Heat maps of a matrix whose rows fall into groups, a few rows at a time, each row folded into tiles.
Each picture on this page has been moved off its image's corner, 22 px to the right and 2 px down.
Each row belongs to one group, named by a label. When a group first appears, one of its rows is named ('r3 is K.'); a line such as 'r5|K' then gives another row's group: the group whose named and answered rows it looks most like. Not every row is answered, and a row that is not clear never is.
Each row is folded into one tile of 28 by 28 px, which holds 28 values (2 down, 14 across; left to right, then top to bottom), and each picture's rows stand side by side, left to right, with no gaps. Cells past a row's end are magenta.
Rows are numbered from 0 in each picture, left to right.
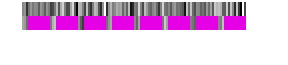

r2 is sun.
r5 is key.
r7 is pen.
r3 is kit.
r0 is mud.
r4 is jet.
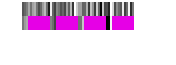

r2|pen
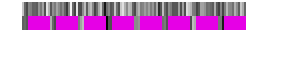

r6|key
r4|kit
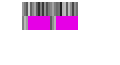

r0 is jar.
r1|pen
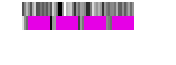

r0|jet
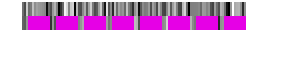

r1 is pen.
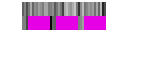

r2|kit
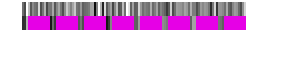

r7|sun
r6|key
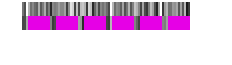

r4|sun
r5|kit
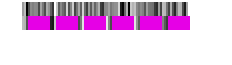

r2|jet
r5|sun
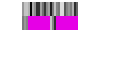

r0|jet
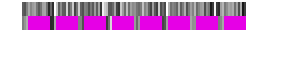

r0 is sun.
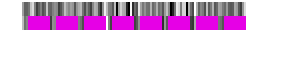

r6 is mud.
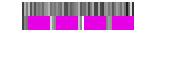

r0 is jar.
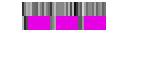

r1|kit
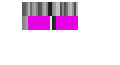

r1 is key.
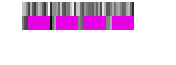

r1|jar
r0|sun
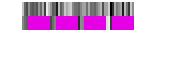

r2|jar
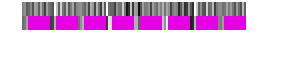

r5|jet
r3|key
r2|pen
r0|pen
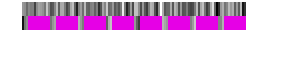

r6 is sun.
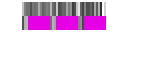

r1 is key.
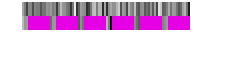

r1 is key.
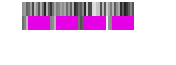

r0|pen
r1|kit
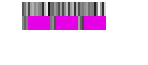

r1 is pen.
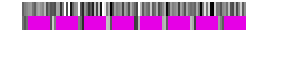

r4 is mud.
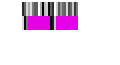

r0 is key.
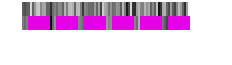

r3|key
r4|kit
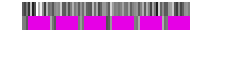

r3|mud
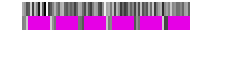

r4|jar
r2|sun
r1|jet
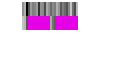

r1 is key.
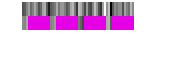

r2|sun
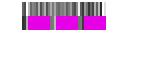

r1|jet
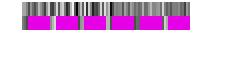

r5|key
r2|jar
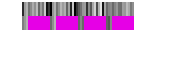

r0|kit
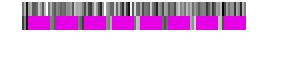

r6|jet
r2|sun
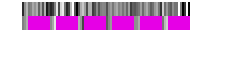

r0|kit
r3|kit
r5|key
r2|jet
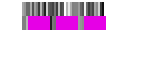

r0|pen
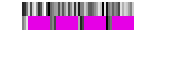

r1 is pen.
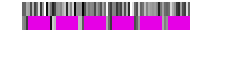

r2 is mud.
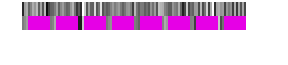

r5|key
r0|kit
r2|mud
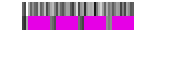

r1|sun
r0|mud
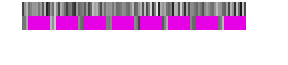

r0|kit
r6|sun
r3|sun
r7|pen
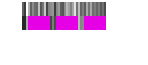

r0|mud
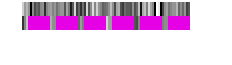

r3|jet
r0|jet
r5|kit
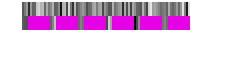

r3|jar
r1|pen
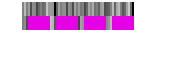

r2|key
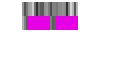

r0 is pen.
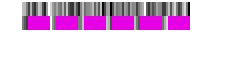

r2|kit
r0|sun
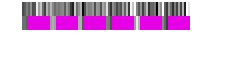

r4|key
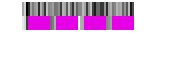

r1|pen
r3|kit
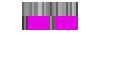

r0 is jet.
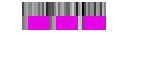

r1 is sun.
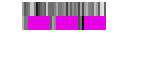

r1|jar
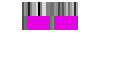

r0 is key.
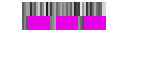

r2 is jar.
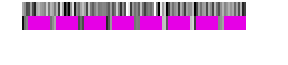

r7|kit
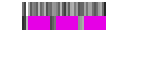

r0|mud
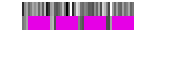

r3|mud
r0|kit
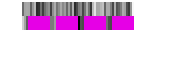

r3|sun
